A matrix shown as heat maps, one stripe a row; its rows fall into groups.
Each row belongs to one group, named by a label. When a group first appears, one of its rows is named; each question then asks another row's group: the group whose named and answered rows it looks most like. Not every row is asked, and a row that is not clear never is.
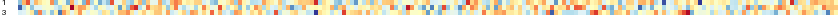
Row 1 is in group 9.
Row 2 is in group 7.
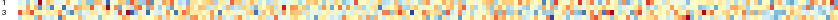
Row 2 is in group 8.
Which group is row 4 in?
9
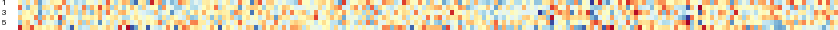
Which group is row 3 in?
8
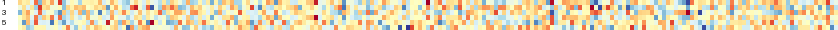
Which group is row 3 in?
9
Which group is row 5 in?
8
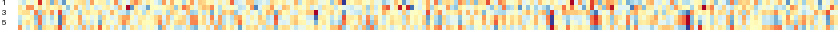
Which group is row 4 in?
9
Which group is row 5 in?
9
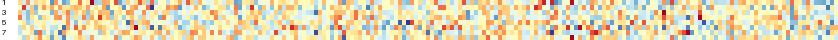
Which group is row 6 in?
8
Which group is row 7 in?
9
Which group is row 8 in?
8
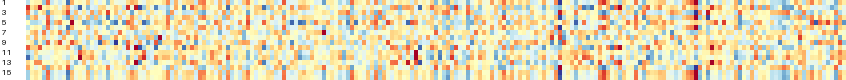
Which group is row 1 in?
9
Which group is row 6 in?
9
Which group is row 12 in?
7
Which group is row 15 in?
9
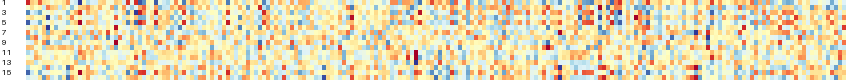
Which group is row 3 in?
7
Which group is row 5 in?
7
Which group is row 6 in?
8
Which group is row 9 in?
8
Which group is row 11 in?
7
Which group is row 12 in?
7
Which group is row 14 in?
9
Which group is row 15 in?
7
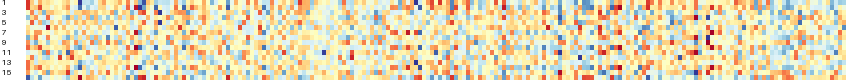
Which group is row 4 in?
9
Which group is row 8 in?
9
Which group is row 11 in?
9
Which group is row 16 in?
7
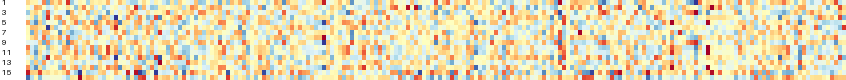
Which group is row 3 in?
9
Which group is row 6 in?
8
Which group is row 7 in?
8
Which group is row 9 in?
9
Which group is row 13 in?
8
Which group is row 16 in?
7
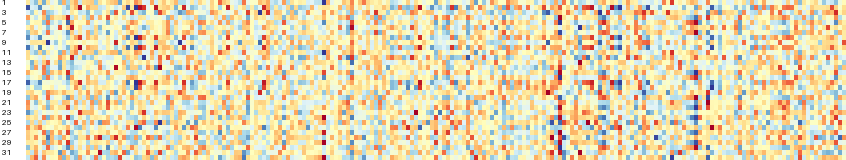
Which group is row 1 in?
9
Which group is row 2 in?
7
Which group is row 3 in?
8
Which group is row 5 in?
9
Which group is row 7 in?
9
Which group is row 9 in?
8
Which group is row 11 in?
9
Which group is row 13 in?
8
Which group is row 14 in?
8
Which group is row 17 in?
7
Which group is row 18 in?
7
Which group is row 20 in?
9
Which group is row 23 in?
7
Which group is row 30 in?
9
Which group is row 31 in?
8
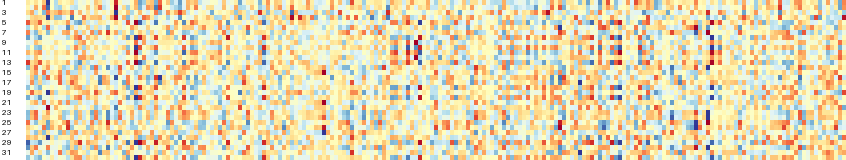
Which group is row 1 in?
8
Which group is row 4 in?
8
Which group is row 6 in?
9
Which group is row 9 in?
7
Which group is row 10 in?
7
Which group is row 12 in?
7
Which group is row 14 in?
9
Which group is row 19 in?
8
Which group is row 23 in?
9
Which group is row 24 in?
9
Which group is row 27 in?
9
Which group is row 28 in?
8
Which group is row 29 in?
7
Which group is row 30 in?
9
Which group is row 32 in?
7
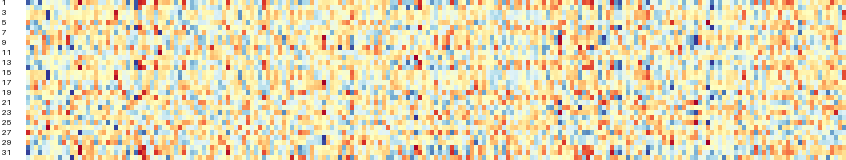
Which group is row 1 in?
7
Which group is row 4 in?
8
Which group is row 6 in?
7
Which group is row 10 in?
8
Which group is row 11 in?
8
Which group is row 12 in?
7
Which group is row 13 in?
7
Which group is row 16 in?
8
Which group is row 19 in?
8
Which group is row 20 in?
7
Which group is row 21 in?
9
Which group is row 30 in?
7
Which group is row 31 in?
7
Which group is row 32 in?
8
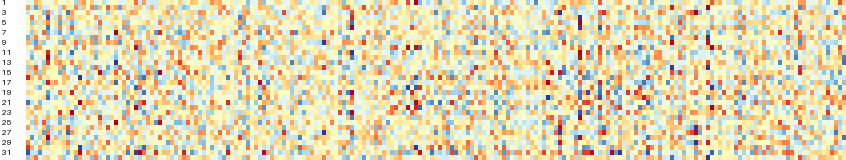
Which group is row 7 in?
8
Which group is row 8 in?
9
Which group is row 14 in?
9
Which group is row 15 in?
8
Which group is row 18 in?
7
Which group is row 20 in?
8
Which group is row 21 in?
7
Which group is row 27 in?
9
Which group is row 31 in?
7
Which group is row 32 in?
9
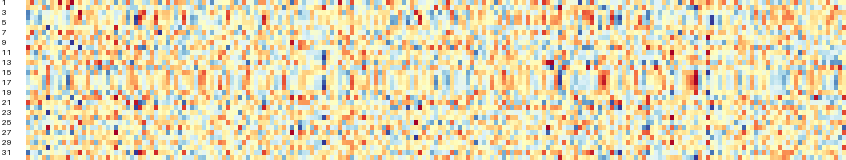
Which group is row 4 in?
7
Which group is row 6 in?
8
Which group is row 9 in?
8
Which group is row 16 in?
9
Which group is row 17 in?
9
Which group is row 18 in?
9
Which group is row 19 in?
9
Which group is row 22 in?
7
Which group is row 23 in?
8
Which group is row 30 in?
8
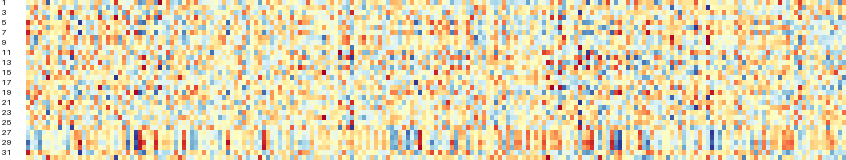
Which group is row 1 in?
8
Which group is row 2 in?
9
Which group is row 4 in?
8
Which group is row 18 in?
8
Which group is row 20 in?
9
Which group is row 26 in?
8
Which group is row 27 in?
7
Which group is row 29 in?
7
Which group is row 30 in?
7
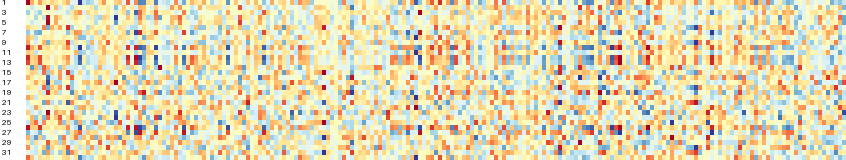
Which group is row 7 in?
7
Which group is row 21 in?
9
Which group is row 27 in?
7
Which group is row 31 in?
9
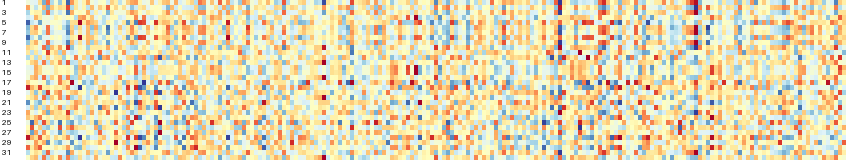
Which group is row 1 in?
9
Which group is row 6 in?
9
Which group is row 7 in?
9
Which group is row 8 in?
7
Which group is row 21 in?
7
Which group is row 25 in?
8
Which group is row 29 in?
8
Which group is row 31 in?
9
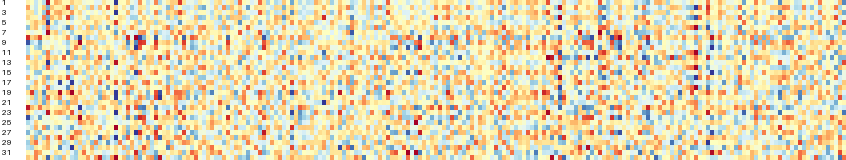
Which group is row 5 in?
8
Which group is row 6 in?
9
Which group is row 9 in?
7
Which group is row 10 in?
7
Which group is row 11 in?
9
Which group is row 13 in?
8
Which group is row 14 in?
9
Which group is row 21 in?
9
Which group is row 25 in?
7
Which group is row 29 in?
9
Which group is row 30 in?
8
